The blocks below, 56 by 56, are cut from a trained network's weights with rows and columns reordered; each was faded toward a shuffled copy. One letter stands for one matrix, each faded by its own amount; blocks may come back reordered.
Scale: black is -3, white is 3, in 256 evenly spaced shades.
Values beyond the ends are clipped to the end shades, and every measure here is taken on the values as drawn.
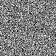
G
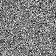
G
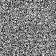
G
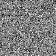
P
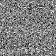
P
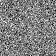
G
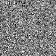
P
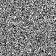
G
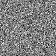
G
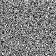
P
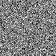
G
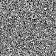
P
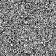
G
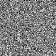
P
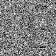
P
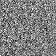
P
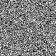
G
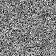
G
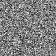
G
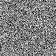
G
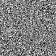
P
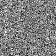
G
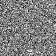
G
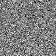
G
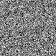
G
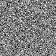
G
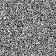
G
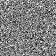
G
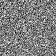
G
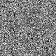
P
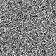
G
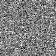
P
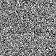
P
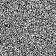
G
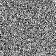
G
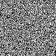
G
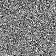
G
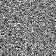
P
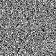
P
